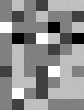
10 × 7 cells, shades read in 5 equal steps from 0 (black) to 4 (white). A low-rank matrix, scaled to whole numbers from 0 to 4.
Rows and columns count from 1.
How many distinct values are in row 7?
4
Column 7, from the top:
3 1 3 0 3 3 2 3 3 2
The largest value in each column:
4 4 3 4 4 3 3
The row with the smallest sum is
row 4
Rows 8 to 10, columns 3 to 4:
3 1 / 2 1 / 3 3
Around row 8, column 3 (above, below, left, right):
2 2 3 1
